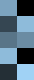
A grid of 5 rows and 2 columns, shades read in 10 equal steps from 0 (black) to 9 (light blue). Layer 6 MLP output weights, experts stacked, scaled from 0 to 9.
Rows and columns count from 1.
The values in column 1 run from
2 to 8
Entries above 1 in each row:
1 2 2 1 2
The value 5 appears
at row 3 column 1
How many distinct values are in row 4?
2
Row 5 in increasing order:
2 9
